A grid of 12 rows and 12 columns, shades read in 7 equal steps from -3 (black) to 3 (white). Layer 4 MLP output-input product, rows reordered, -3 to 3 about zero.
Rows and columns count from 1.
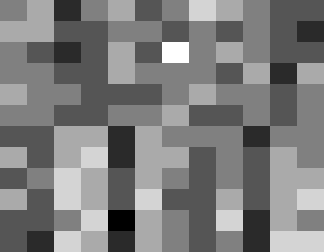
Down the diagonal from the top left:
0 1 -2 -1 -1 0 0 -1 0 -1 1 2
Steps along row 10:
down up down down up down same up down up up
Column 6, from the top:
-1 0 -1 0 -1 0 1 1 1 2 1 1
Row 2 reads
1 1 -1 -1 0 0 -1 0 -1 0 -1 -2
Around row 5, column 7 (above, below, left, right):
0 1 -1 1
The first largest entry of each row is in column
8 1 7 5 1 7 3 4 3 3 4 3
